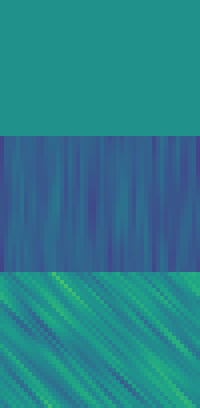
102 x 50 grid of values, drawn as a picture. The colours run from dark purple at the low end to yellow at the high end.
It is made of 3 by 1 panels. Panel 1,1: middling, flat. Panel 2,1: low, streaked downward, faint in contrast. Panel 3,1: middling, slanting down to the right.
